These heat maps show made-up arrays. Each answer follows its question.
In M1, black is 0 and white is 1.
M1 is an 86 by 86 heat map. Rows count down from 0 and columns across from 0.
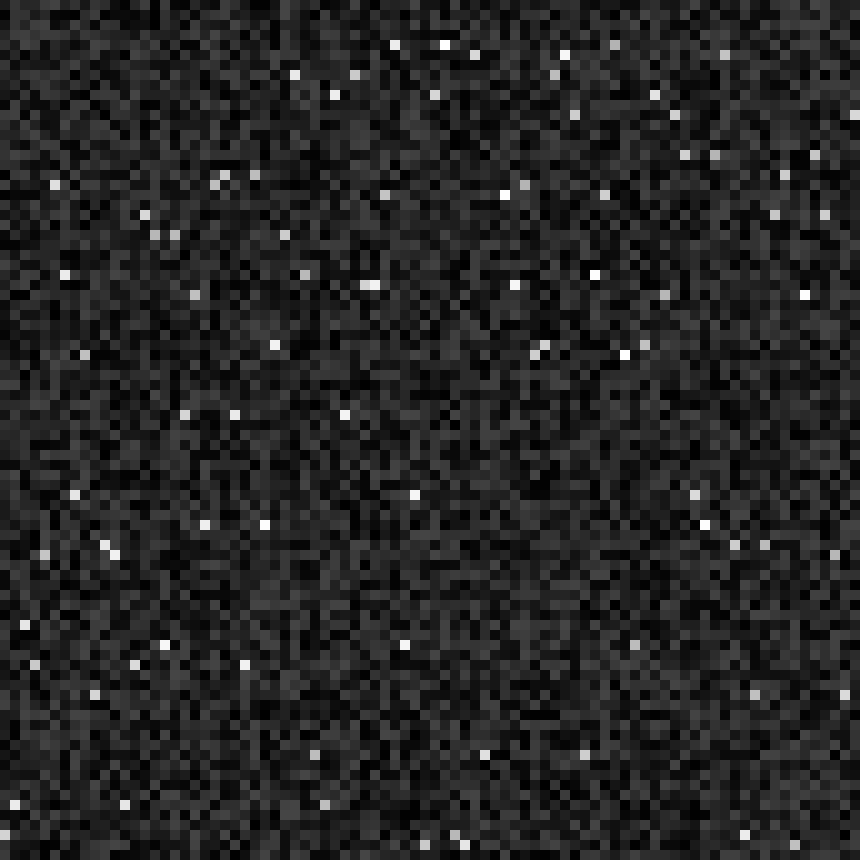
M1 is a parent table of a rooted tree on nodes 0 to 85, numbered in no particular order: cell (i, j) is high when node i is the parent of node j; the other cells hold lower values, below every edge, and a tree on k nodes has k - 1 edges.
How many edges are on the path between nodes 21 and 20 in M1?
3
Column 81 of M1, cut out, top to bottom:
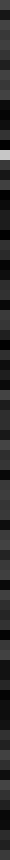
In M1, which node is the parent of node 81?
15
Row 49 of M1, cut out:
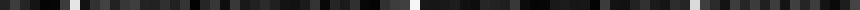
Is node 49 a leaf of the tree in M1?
no
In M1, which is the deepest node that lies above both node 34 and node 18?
41
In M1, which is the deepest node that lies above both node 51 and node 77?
41
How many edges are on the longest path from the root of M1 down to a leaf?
4
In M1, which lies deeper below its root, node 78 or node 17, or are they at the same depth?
node 78
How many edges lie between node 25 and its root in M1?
4
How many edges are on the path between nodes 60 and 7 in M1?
3
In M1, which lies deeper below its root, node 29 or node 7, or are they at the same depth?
node 29
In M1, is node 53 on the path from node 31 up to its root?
no
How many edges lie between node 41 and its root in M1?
1
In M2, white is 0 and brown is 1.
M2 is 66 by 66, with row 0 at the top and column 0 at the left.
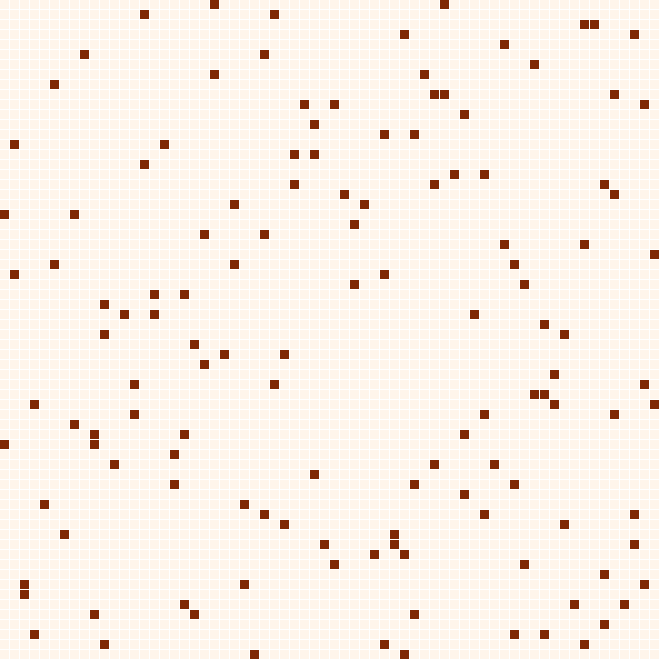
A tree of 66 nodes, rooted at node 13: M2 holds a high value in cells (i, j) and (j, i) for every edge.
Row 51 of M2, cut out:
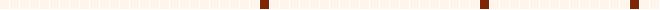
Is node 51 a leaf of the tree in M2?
no
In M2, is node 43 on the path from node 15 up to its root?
yes
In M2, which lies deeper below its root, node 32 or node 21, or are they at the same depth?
the same depth
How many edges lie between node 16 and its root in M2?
5
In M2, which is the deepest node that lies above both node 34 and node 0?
61
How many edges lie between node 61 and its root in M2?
2
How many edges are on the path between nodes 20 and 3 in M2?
5
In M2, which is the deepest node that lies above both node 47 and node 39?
41
